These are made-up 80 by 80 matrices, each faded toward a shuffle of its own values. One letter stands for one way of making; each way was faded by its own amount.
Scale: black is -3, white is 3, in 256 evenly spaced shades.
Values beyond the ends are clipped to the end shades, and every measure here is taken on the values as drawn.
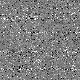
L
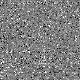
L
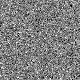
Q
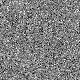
Q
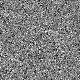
Q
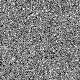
Q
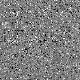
L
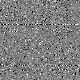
L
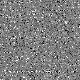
L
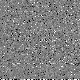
L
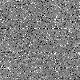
L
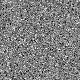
Q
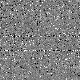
L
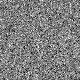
Q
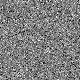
Q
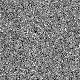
Q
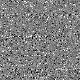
L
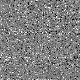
L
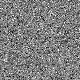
Q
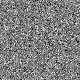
Q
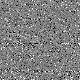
L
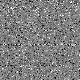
L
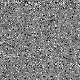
L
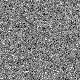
Q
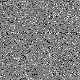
L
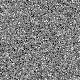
Q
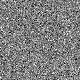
Q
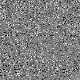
L
